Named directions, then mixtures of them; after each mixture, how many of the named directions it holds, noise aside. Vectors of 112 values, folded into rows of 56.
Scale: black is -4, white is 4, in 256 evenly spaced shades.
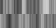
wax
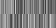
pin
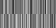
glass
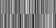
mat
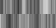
one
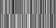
one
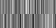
one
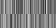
two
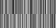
one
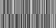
one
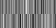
two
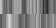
one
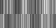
three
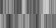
one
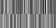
two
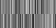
one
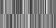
three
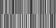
one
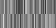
three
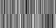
one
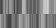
one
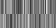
three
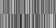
three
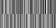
two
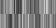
two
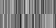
two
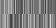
one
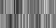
two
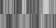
one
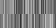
two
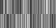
two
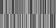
one
